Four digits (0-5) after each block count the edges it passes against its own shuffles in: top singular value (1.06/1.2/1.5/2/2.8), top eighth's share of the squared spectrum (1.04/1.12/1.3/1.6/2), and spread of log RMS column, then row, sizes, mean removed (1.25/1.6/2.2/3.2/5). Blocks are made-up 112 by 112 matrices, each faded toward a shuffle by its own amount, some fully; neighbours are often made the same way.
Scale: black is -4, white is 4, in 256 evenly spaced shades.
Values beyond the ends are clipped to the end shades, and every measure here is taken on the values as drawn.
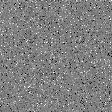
3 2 0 1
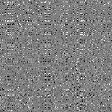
5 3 3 3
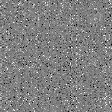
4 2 2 1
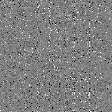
4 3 2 0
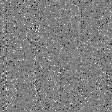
4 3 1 1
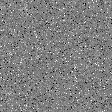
1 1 0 0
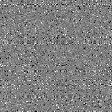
4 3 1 2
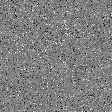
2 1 0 1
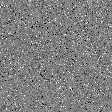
2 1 0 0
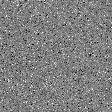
1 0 0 0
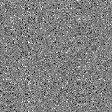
4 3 2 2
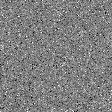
2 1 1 0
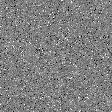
1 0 0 0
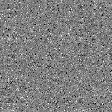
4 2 1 1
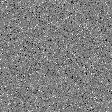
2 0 0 0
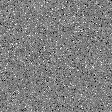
0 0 0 0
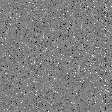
2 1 1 0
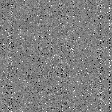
2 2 2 1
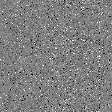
2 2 2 1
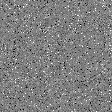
0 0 1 0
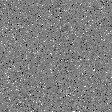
0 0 0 0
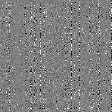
3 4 4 2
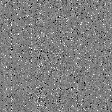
2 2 2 1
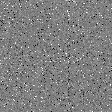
1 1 0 0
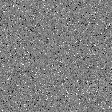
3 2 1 0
